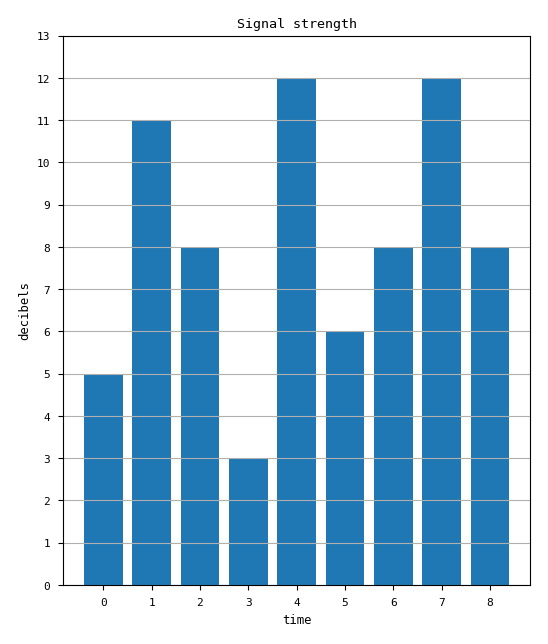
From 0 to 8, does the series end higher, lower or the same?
higher
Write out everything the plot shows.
Title: Signal strength
x-axis: time, ticks 0 1 2 3 4 5 6 7 8
y-axis: decibels, ticks 0 1 2 3 4 5 6 7 8 9 10 11 12 13
Values:
5 11 8 3 12 6 8 12 8
